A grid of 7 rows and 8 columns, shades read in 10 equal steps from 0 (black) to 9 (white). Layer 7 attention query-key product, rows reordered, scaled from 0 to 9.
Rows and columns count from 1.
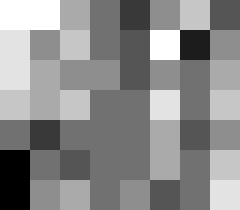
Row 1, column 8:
3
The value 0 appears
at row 6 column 1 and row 7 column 1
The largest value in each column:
9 9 7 5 5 9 7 8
